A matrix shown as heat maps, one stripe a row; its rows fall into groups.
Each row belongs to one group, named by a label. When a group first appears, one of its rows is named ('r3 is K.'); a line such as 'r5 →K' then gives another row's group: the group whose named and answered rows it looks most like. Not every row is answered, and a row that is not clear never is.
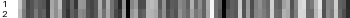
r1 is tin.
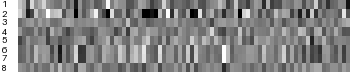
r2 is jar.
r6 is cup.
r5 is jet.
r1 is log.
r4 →tin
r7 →cup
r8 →tin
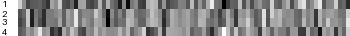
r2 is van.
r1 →tin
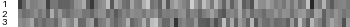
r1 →jet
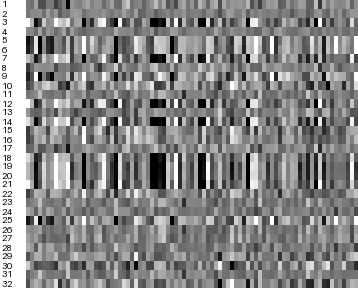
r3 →jar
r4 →log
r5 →van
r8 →jet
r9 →van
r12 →jar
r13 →tin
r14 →jar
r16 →cup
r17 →jet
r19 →jar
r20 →jar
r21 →jar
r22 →cup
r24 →log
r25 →van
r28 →log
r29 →cup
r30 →tin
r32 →cup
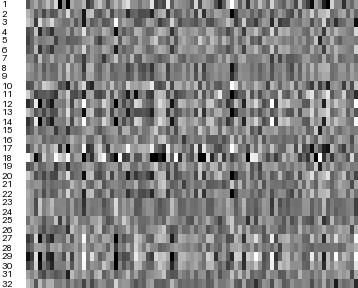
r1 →cup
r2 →tin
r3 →log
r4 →van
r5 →jet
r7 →log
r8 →tin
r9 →tin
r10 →cup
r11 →tin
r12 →van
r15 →jet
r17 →cup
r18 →jar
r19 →jet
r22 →tin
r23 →log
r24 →log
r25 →cup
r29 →van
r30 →van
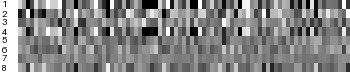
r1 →jar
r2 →van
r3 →cup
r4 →jar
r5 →tin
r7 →cup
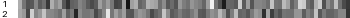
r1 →tin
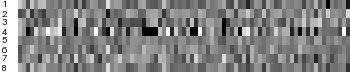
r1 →log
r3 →tin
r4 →jar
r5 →tin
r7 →cup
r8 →log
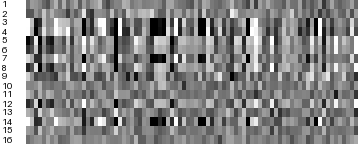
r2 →cup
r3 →jar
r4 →jar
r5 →van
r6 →van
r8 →van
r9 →tin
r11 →log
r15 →log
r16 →cup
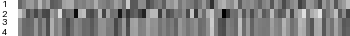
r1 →cup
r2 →tin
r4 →tin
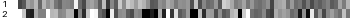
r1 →cup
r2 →jar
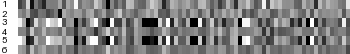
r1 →van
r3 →jar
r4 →log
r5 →jar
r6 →log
